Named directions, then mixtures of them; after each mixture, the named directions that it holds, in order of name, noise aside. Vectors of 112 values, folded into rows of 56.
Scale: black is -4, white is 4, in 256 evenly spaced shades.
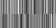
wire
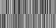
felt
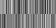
felt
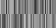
felt, wire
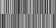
felt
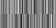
wire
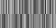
felt, wire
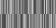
felt, wire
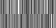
felt, wire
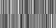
wire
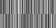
felt, wire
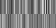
felt, wire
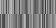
felt, wire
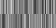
felt, wire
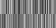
felt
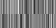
wire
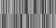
felt, wire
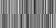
wire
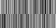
felt, wire
